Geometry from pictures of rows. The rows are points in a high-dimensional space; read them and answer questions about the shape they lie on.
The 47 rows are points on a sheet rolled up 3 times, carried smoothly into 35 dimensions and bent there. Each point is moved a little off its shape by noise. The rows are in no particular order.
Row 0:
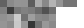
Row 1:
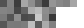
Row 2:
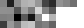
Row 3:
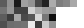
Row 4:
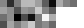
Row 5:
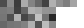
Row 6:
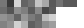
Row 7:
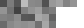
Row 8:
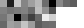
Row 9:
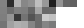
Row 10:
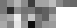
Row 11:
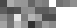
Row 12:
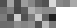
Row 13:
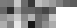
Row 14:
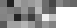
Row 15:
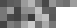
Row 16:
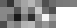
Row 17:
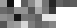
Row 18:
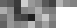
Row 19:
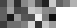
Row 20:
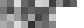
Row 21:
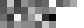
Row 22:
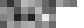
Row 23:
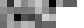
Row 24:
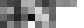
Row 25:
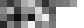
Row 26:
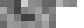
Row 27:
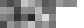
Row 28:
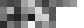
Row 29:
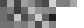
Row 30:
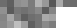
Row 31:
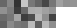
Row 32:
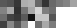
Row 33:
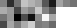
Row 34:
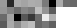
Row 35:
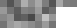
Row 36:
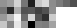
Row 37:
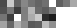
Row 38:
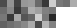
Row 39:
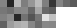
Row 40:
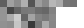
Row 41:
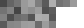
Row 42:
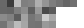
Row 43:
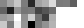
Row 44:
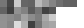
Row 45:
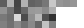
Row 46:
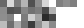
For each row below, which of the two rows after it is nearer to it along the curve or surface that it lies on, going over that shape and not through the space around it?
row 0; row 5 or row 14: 14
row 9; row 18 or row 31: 18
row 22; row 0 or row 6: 6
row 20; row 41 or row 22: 22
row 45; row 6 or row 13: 13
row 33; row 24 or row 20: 24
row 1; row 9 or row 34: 9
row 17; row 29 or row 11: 11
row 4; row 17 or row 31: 17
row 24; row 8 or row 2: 2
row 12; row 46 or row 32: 32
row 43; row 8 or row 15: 8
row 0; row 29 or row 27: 27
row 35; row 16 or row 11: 16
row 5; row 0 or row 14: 14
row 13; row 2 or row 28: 2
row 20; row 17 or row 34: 17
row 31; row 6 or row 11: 11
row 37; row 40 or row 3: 3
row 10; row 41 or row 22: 22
